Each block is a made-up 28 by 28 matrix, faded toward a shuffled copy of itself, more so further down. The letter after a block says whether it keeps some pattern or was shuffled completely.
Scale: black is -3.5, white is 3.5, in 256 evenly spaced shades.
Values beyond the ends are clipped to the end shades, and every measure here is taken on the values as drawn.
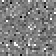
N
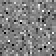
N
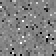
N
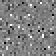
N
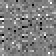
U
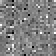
U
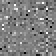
U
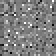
U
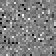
N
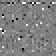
U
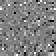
U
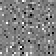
U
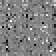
U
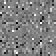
U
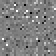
U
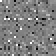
U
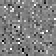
U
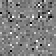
U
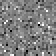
N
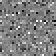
U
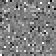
N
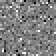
U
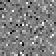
N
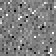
N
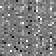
U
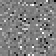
U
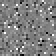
N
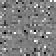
U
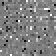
U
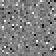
N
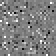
U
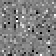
U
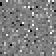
N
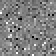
U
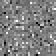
U
